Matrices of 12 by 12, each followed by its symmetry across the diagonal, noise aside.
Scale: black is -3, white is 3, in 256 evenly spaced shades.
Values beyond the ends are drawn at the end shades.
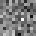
neither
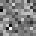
neither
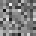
antisymmetric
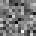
neither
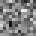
antisymmetric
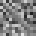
antisymmetric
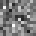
neither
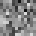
neither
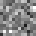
neither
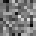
neither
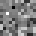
antisymmetric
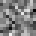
antisymmetric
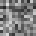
antisymmetric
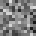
neither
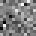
antisymmetric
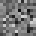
neither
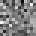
antisymmetric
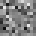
antisymmetric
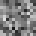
antisymmetric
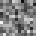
antisymmetric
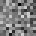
neither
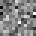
neither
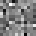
antisymmetric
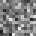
neither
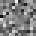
antisymmetric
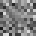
antisymmetric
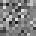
antisymmetric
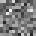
neither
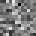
neither
